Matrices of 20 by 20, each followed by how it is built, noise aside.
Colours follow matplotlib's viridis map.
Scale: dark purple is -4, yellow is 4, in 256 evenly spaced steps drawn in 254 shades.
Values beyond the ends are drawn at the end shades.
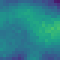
smooth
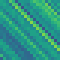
Toeplitz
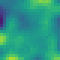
smooth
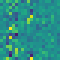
uneven columns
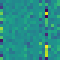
uneven columns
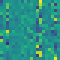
uneven columns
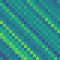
Toeplitz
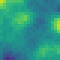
smooth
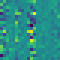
uneven columns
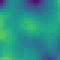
smooth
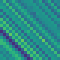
Toeplitz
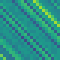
Toeplitz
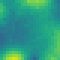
smooth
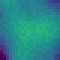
smooth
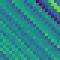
Toeplitz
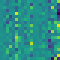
uneven columns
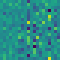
uneven columns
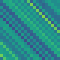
Toeplitz
